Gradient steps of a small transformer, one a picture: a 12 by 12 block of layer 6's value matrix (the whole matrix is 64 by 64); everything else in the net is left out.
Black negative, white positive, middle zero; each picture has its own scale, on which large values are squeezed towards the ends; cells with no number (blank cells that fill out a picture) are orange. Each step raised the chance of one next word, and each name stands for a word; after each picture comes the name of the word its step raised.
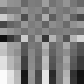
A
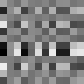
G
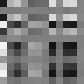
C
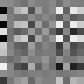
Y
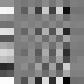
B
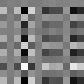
B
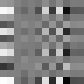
B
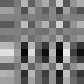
G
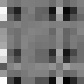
B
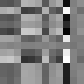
G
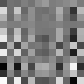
B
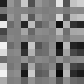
C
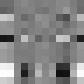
A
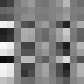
C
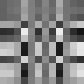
C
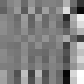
A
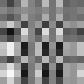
C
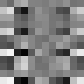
B
